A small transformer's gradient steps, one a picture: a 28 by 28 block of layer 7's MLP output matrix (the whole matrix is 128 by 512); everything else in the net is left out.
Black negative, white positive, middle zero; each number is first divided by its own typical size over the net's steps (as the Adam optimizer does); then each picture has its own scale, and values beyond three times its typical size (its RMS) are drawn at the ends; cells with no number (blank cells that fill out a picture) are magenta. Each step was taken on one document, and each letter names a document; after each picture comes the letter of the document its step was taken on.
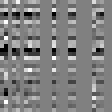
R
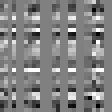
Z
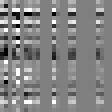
R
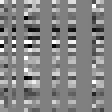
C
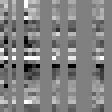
C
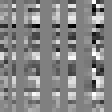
Z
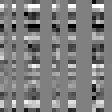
C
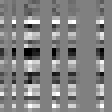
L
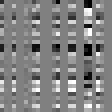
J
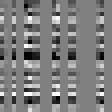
L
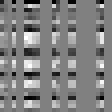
L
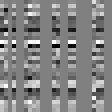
C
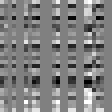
Z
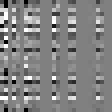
R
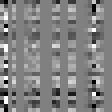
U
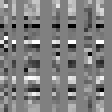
Z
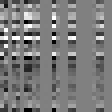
R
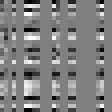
L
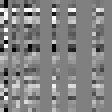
R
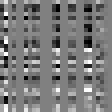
Z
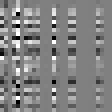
R
